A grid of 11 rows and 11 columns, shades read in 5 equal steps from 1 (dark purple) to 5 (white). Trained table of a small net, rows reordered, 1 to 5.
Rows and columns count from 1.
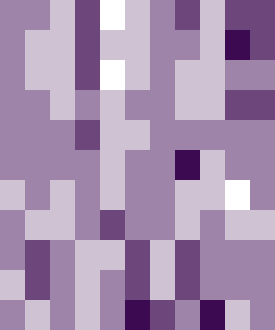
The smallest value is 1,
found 4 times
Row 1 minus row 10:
-1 1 1 -2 2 2 -1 0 1 -1 -1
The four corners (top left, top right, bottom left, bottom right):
3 2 3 3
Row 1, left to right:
3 3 4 2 5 4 3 2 4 2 2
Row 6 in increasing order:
1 3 3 3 3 3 3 3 3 4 4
